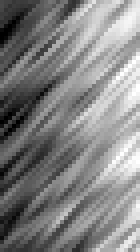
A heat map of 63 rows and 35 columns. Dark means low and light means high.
Average level on the scale: 50%. Slope: up to the right. Grain: diagonal, up to the right.
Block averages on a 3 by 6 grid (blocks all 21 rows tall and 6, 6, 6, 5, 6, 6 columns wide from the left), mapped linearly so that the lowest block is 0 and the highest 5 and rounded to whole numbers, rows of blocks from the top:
012445 / 012345 / 012234
